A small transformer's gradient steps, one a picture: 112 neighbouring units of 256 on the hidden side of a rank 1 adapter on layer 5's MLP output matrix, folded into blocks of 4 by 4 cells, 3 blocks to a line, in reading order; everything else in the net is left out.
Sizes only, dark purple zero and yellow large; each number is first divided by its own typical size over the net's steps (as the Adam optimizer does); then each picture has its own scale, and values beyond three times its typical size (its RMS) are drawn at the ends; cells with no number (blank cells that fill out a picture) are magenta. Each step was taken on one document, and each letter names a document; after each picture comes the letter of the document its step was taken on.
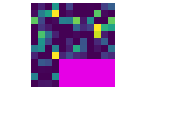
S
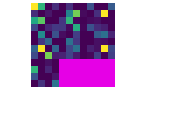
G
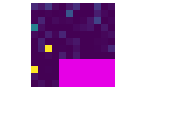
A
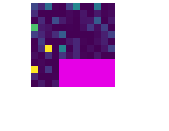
A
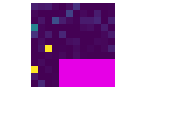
A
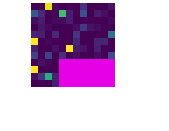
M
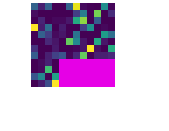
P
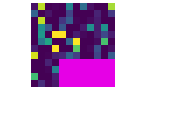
G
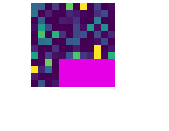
G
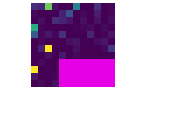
A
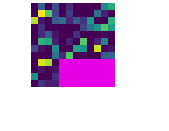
S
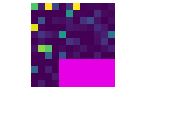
A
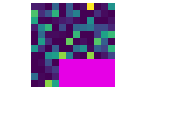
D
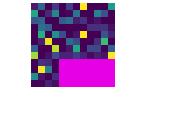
G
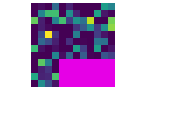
S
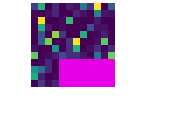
G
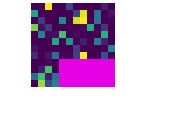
P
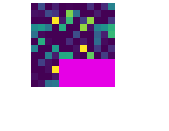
D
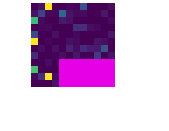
M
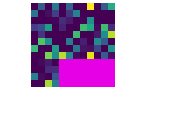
D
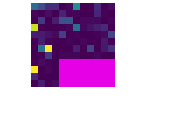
A
